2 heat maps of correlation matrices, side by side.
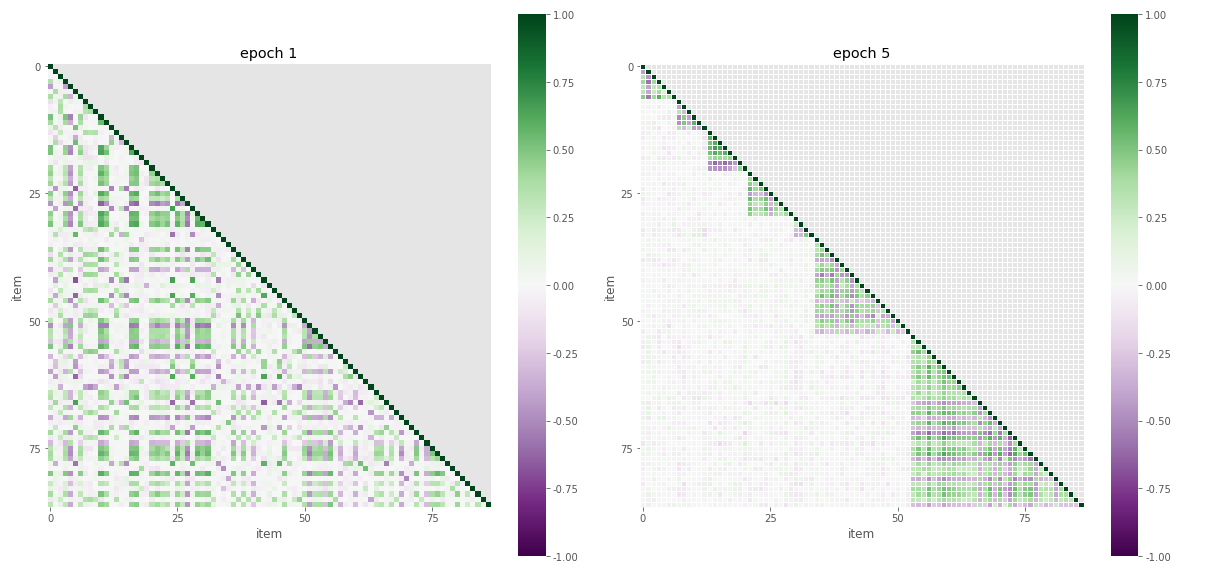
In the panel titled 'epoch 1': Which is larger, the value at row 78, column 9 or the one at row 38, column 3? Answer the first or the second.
the second
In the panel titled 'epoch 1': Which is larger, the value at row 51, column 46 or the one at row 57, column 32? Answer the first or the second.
the second
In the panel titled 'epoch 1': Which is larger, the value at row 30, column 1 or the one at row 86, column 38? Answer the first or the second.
the second
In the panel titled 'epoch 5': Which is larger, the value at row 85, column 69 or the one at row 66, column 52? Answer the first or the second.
the second
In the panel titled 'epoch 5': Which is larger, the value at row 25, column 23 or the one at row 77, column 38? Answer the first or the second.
the second
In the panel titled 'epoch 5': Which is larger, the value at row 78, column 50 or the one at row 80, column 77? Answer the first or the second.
the first
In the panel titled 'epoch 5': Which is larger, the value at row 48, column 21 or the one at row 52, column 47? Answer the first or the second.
the first
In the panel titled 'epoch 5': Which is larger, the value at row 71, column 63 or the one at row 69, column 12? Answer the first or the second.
the second
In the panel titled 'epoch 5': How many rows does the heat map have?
87
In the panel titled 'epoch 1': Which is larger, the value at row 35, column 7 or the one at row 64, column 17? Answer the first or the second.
the second
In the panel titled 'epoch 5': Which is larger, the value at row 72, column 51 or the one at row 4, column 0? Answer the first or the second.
the second
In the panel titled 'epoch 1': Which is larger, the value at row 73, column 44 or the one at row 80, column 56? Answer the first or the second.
the first
